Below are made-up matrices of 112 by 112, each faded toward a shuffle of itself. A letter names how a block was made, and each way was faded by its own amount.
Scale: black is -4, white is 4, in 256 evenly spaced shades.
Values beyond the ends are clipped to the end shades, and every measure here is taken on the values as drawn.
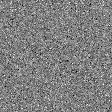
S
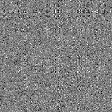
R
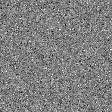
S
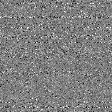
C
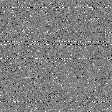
C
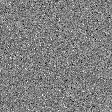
S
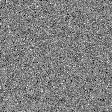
S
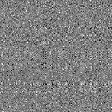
R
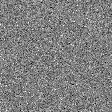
S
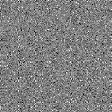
R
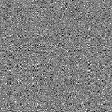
R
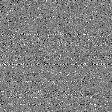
C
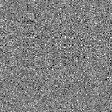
R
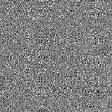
R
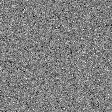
S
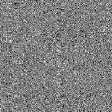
R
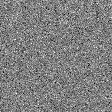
S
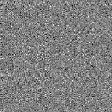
R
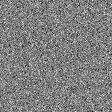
S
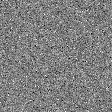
S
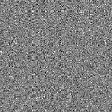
R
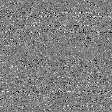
C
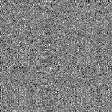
R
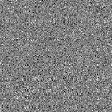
R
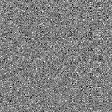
R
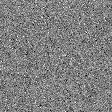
S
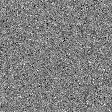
S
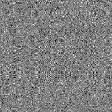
R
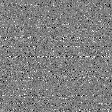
C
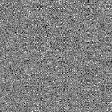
R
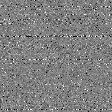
C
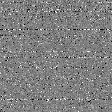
C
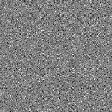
R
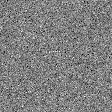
S
